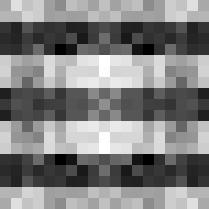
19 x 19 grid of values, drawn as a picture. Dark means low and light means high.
Slope: none. Stripes: horizontal, repeating 3 times. Grain: streaks across. Mirror symmetry: left to right and top to bottom.
